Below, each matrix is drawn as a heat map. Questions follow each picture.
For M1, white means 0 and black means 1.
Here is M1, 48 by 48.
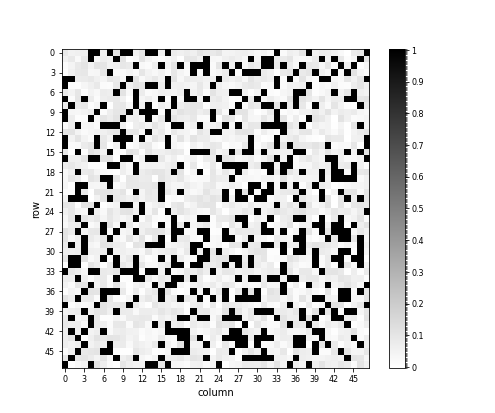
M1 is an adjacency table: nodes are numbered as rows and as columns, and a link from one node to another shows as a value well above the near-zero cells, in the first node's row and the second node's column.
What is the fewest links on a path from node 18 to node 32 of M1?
1
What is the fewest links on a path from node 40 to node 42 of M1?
1
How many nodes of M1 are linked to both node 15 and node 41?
2
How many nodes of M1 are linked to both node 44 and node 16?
1
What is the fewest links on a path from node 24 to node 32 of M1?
3
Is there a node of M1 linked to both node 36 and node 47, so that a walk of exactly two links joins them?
no
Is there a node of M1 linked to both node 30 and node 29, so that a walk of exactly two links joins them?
yes
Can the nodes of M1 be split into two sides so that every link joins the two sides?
no
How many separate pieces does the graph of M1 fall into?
1
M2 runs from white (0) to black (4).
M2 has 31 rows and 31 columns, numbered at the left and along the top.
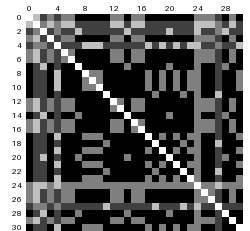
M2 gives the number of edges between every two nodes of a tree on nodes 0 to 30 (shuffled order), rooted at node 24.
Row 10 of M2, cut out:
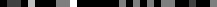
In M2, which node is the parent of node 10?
4
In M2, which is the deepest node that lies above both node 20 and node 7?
2
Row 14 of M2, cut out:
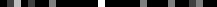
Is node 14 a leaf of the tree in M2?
yes
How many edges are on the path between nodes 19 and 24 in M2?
2
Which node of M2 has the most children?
1
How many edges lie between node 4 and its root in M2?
1
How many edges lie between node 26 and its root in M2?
2
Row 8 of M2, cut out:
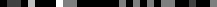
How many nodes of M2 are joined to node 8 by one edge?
1
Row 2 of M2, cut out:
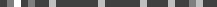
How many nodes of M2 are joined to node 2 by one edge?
5
